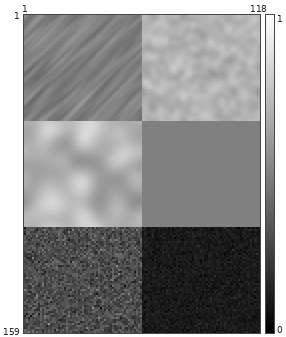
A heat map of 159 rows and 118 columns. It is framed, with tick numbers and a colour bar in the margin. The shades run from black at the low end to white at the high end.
The table splits into 3 rows of 2 panels. Panel 1,1: middling, slanting up to the right, faint in contrast. Panel 1,2: high, blotchy, faint in contrast. Panel 2,1: high, smooth. Panel 2,2: middling, flat. Panel 3,1: low, fine-grained. Panel 3,2: very low, fine-grained, faint in contrast.
